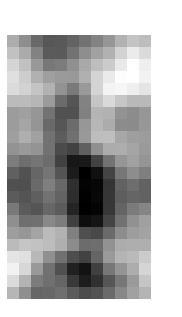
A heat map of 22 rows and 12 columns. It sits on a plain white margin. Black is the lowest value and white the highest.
Stripes: none. Lone odd cells: none. Histogram: bell-shaped. Ninth with the highest average: top right.
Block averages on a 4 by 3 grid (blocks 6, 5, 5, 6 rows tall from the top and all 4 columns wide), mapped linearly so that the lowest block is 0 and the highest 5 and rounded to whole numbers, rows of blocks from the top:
435 | 323 | 202 | 413
